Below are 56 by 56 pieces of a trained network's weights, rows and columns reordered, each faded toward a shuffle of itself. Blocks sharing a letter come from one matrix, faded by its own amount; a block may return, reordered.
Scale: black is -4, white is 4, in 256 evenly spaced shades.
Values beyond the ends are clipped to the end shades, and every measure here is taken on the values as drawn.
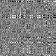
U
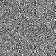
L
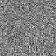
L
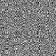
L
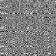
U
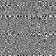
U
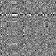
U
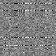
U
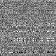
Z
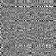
U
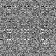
Z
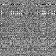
Z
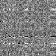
Z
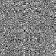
L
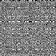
Z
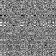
Z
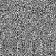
L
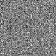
L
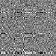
U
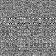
Z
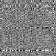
U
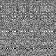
Z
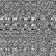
Z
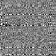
U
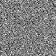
L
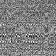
Z
